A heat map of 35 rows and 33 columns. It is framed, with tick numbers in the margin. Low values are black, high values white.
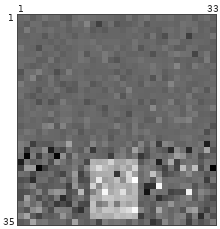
A horizontal seam about 60% of the way down splits the table, and the top part is calmer. Most values sit low, with a long tail of high ones. The bottom middle is the ninth with the highest average. In the bottom middle lies a patch that is higher than the rest.
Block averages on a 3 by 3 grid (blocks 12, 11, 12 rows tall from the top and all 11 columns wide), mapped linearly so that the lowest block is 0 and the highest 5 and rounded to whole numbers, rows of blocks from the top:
000
000
051
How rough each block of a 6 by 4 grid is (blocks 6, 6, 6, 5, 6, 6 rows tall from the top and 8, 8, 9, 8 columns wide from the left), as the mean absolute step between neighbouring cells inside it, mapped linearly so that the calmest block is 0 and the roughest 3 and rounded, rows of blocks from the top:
0000 | 0000 | 0000 | 1111 | 3232 | 2222
